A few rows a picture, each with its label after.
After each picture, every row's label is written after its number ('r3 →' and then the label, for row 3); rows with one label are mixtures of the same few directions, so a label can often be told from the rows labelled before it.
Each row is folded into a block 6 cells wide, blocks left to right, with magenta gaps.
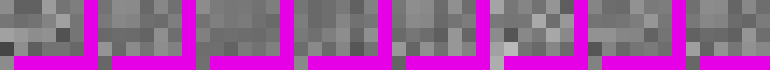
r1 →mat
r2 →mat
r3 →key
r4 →mat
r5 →mat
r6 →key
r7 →mat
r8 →mat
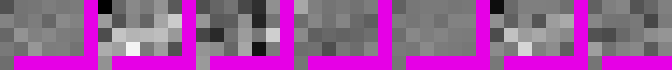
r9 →key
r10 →key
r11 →mat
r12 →key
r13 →key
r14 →key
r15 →mat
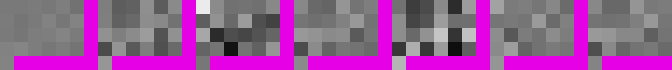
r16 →key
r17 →mat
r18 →key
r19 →mat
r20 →mat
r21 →key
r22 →mat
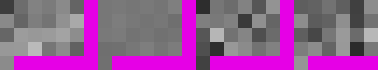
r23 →key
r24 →key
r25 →key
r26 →mat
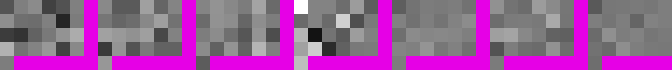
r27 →mat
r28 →mat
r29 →mat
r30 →key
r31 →key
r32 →mat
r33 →key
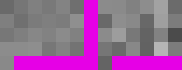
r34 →key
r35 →mat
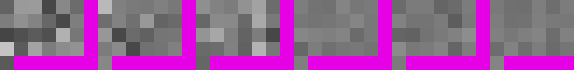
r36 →mat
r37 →key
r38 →mat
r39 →mat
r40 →mat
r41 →mat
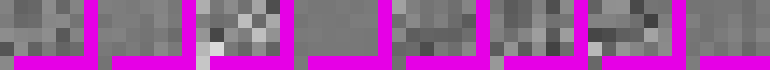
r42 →mat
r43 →mat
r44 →key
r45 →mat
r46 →key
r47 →mat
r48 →mat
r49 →mat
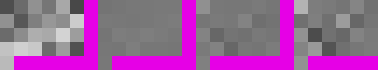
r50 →key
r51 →key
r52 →key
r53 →key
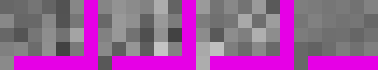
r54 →mat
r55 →mat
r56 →key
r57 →key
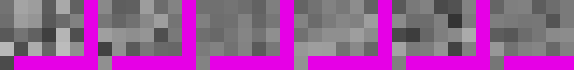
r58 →mat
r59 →mat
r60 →mat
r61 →key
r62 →mat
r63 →mat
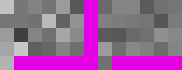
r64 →key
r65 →mat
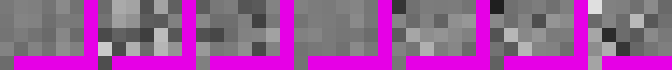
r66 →mat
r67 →mat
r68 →mat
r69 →mat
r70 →key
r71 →key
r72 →key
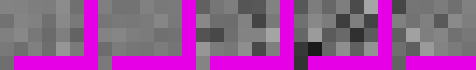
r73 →mat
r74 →mat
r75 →mat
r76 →key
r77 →key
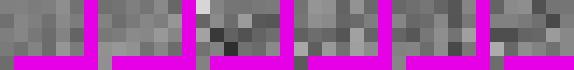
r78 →mat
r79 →key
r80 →key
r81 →mat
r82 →mat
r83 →mat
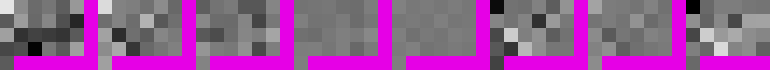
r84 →key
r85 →key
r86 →mat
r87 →mat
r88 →key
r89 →key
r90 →key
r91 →key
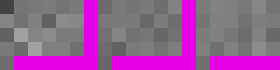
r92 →key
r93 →key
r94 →mat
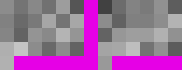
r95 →key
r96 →key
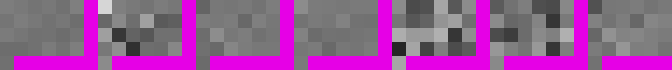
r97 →key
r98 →key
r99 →key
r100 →key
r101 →mat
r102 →mat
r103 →key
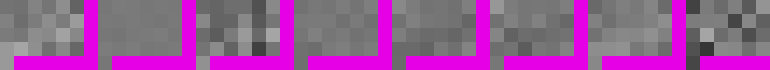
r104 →key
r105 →mat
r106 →mat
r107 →key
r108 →key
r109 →key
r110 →key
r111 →key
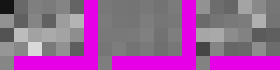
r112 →key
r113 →mat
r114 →mat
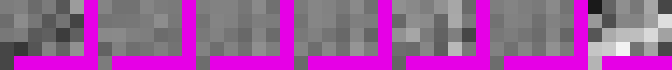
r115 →key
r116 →mat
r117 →mat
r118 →mat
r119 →mat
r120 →mat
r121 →key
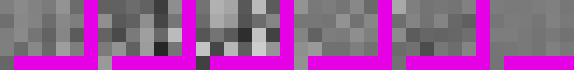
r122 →mat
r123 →mat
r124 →mat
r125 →key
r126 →key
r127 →mat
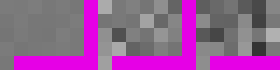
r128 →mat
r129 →key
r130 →mat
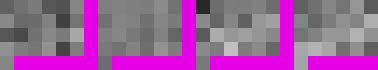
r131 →mat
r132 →mat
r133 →key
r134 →key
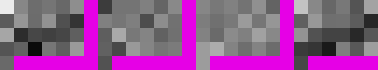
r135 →key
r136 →key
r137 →key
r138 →key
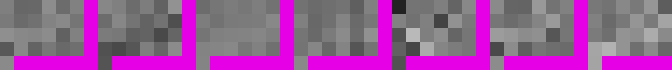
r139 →mat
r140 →key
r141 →key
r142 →mat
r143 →key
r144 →mat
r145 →key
